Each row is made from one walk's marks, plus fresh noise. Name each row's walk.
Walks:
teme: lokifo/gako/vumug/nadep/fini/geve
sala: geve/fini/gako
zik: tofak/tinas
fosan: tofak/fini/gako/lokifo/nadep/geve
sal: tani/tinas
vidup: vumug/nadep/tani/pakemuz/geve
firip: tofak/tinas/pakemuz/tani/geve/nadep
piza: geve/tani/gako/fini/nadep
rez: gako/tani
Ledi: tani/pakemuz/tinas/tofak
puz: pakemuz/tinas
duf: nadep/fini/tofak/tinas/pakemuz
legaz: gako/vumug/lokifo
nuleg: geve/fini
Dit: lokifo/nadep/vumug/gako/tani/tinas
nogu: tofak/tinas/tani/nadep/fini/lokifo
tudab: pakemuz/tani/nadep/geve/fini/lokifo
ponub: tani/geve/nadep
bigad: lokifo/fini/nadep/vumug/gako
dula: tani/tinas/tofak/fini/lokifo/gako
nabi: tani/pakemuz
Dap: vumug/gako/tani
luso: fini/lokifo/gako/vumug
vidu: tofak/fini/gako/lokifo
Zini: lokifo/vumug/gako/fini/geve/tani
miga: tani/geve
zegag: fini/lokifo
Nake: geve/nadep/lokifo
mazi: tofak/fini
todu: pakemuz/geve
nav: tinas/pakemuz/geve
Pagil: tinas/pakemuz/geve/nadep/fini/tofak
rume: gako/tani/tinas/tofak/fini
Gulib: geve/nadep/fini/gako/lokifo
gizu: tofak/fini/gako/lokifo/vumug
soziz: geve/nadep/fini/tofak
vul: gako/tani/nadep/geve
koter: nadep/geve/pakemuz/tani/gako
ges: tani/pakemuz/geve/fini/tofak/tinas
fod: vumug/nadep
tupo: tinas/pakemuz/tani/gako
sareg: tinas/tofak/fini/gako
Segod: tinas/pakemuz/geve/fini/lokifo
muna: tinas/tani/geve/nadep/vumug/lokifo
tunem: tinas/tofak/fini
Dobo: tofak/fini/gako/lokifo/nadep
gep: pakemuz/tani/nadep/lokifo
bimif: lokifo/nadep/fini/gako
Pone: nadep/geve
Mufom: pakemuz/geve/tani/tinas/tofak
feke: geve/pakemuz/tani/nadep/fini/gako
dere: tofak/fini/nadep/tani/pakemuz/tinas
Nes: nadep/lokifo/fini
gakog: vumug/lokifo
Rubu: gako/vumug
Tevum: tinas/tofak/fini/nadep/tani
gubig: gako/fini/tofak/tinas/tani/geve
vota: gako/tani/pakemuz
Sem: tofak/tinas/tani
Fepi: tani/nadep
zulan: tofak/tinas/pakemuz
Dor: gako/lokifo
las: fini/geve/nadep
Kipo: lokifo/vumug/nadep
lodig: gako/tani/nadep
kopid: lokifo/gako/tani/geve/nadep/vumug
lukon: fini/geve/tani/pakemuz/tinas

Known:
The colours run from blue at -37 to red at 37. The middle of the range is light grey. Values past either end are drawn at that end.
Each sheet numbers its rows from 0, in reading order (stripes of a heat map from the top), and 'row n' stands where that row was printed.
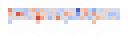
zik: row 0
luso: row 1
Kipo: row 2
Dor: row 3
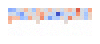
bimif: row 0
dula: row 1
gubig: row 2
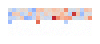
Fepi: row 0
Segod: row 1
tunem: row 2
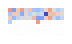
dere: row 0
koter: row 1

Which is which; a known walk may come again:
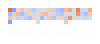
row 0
Tevum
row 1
nabi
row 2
gubig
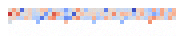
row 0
gakog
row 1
vidup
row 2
koter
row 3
fod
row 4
Kipo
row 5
sala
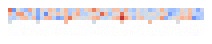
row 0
zulan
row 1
vul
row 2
sareg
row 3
tunem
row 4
luso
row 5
vota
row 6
rez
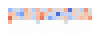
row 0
bigad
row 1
dula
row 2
duf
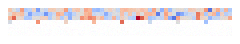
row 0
rume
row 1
Gulib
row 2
Pagil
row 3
bimif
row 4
Segod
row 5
kopid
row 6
las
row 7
dere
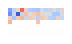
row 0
feke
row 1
Dor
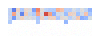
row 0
gep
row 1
zik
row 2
Fepi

